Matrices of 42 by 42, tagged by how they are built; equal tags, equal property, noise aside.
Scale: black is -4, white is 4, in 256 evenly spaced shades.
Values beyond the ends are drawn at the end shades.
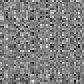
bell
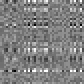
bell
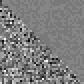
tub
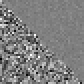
tub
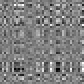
bell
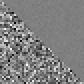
tub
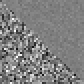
tub
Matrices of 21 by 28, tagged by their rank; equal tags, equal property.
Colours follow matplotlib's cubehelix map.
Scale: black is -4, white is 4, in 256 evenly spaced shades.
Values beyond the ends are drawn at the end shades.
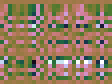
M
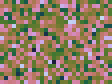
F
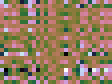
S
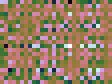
S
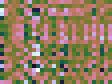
S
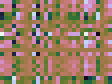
M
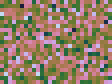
F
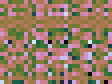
S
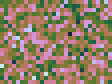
F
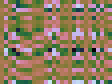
M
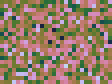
F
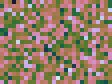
F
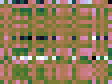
M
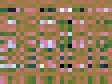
M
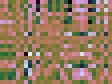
S
